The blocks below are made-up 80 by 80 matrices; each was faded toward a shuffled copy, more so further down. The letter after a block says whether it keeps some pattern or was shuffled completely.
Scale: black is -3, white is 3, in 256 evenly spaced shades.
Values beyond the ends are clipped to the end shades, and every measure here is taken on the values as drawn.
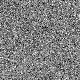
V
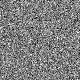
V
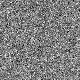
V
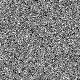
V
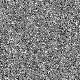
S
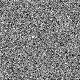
V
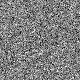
S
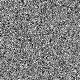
V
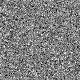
V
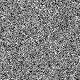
S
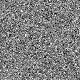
S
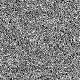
S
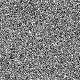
S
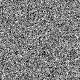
S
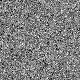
V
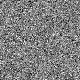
S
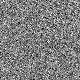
V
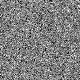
S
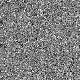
S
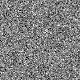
S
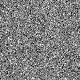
S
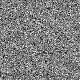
V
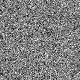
V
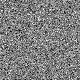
V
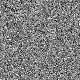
S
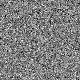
S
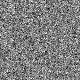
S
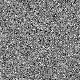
V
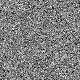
S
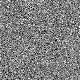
V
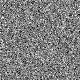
V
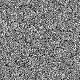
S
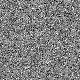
V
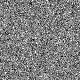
V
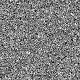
V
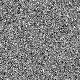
V
